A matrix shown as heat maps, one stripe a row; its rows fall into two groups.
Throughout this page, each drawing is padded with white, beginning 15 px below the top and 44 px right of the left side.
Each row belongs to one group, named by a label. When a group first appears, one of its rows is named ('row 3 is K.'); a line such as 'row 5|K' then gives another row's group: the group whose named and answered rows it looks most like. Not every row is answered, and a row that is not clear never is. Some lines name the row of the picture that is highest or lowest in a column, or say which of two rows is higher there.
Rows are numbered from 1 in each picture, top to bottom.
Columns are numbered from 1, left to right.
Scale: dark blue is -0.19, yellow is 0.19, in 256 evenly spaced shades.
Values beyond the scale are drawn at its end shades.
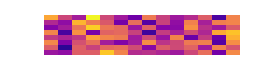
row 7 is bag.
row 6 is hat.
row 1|hat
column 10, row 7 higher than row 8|Yes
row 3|hat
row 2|bag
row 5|hat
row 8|hat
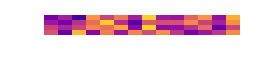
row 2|hat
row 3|hat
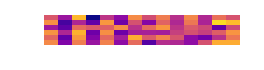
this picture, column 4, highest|3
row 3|hat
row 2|bag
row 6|bag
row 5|bag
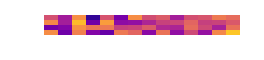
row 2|bag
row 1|bag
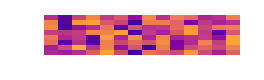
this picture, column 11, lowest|2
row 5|bag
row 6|bag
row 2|hat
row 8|hat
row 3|bag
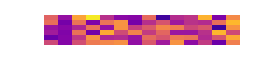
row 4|bag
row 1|hat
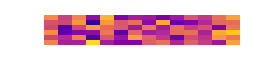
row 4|bag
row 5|bag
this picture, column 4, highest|6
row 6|hat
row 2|bag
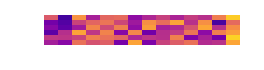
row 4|bag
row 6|bag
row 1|bag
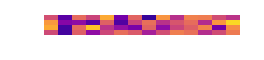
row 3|hat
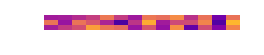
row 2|hat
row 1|hat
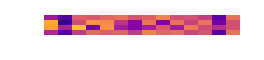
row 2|hat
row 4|hat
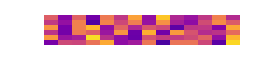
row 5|hat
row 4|hat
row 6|hat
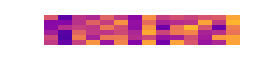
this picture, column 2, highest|3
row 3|hat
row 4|hat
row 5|bag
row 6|hat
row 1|hat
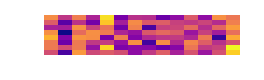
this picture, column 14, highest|7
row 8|bag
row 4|hat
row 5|hat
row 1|bag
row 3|bag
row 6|bag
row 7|bag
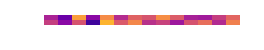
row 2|bag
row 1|bag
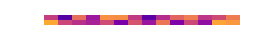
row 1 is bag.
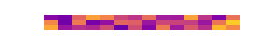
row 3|bag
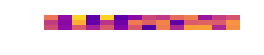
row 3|bag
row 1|bag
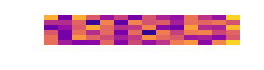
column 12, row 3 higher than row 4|No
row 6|bag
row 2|bag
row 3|hat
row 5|hat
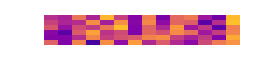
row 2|hat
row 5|hat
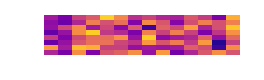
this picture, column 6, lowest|3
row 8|bag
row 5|hat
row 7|hat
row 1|hat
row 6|hat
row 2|hat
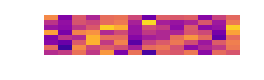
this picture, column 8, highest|2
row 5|hat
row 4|hat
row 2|hat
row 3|hat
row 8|bag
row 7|hat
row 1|bag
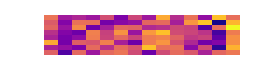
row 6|hat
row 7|hat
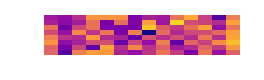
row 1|hat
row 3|hat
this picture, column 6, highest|1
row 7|bag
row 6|bag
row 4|bag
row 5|hat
